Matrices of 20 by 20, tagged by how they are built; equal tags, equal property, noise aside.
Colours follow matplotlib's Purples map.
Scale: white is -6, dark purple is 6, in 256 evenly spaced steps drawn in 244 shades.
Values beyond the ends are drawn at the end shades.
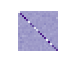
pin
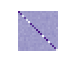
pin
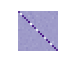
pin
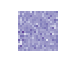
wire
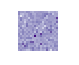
wire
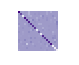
pin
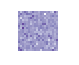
wire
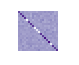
pin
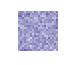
wire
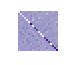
pin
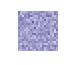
wire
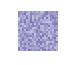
wire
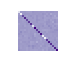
pin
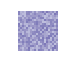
wire
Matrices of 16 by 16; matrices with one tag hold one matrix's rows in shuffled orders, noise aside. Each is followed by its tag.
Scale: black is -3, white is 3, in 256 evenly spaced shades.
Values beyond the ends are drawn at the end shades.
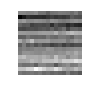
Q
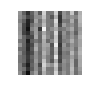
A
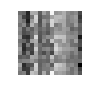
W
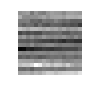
Q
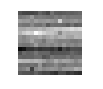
Q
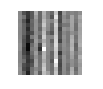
A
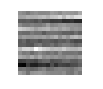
Q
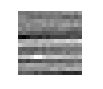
Q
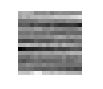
Q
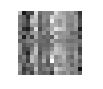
W
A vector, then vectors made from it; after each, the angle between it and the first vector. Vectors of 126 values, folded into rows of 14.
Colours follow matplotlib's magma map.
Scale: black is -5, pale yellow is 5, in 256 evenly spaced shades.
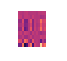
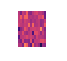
partly opposed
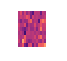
partly aligned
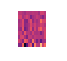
nearly parallel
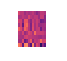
nearly opposite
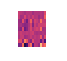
nearly parallel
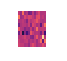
orthogonal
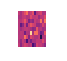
orthogonal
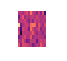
orthogonal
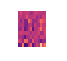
nearly parallel
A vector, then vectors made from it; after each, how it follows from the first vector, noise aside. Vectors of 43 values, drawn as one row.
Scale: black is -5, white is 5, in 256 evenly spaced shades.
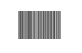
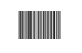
scaled up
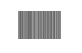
shrunk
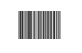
scaled up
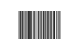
scaled up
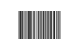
scaled up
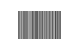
negated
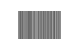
shrunk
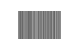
shrunk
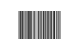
scaled up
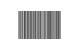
reversed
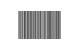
reversed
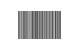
negated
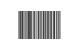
scaled up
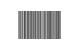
reversed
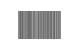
shrunk
